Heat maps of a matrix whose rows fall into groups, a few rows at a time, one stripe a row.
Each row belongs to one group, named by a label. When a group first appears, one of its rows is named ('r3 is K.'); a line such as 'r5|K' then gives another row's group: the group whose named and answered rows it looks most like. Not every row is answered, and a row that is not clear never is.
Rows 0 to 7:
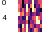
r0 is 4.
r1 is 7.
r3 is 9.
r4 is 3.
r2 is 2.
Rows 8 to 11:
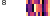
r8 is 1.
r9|7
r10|7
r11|1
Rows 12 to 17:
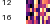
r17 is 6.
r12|3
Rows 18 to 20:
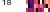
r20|3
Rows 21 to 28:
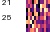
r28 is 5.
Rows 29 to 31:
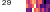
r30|9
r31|5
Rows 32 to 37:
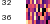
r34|1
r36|2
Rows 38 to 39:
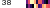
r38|9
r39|3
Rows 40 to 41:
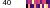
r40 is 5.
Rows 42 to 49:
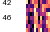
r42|1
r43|3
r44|2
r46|1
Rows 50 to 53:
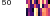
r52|3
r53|3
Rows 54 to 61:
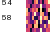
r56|1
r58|4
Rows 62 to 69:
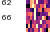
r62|5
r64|7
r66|2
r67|4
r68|5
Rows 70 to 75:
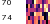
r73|7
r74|1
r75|6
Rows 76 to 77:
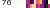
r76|7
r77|9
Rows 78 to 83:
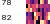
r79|5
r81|7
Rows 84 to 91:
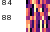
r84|5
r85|7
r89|6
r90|6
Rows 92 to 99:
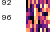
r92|5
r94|3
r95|7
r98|9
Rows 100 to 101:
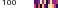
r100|5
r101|2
